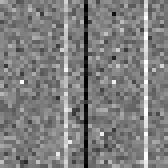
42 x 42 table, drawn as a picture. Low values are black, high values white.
Histogram: heavy tails on both sides. Slope: none. Odd lines: columns 17, 22 and 37. Average level on the scale: 50%.
